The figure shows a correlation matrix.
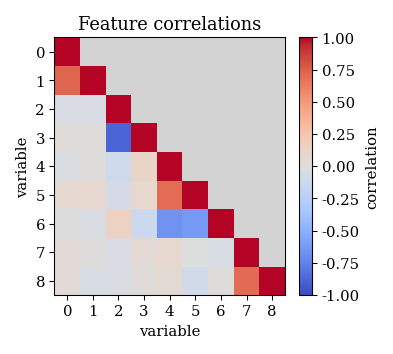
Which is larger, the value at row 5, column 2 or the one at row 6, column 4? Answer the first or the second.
the first
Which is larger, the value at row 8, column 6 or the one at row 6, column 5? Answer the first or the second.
the first
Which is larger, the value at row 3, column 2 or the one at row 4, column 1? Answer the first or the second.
the second
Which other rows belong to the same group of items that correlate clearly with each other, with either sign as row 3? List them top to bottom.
2
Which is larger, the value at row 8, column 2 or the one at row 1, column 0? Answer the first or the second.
the second
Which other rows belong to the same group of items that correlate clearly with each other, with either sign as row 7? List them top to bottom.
8
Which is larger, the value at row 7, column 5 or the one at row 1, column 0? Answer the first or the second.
the second
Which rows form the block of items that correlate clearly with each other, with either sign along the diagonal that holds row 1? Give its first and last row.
0 to 1
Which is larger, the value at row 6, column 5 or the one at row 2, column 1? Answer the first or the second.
the second
